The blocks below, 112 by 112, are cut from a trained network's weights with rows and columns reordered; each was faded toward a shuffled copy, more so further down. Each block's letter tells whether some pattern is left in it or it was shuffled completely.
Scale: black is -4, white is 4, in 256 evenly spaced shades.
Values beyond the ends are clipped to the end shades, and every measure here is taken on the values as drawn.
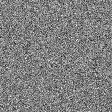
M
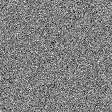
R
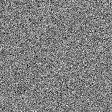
M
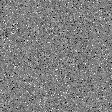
R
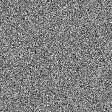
R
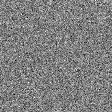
M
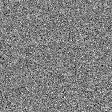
M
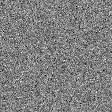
R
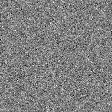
M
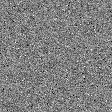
R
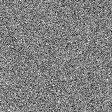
R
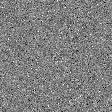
R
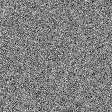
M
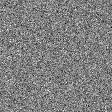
M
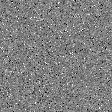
R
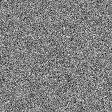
R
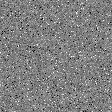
R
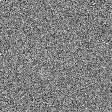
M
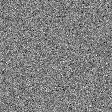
R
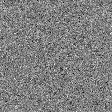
R
